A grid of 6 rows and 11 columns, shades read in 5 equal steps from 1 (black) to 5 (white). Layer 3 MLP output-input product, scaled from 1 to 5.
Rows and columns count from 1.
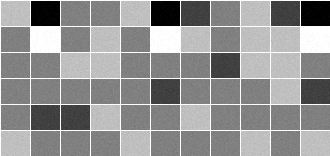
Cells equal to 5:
3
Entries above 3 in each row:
3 7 4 1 2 4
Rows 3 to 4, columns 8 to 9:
2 4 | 3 3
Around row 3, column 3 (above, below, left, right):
3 3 3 4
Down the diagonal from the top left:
4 5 4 3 3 3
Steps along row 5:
down same up down same up down same same same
